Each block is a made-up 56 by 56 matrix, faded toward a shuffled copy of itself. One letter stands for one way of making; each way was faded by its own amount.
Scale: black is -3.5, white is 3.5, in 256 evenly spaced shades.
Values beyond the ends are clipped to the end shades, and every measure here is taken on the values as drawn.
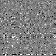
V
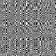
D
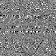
V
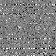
V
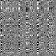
D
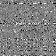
V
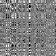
D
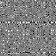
V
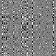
D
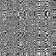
D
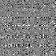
V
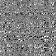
V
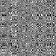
D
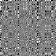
D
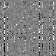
D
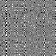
D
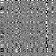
D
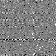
V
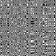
D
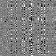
D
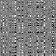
D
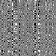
D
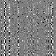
D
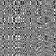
D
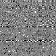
V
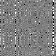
D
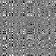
D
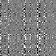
D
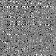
V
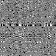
V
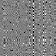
D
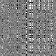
D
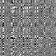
D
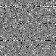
V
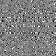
V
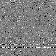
V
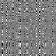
D
